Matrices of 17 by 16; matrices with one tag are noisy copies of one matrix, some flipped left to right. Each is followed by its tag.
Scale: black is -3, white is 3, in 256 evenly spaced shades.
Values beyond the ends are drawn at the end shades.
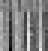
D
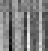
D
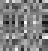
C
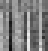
D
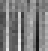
D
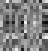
C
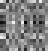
C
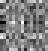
C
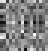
C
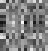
C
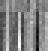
D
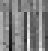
D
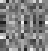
C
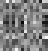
C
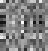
C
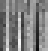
D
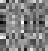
C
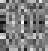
C
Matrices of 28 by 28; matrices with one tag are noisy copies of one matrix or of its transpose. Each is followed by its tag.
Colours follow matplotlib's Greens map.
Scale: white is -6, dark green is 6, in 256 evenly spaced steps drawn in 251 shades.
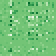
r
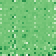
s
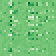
r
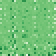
s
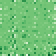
s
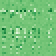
r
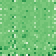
s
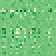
r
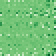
s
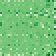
s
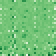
s
